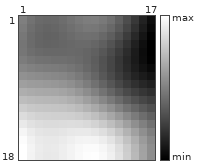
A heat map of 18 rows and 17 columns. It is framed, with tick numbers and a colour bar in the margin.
Slope: up to the bottom left. Ninth with the lowest average: top right. Stripes: none. Lone odd cells: none.
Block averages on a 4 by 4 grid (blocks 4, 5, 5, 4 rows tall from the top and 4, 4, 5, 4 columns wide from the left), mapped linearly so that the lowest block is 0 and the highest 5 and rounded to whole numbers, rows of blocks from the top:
2220 / 2210 / 4432 / 5553
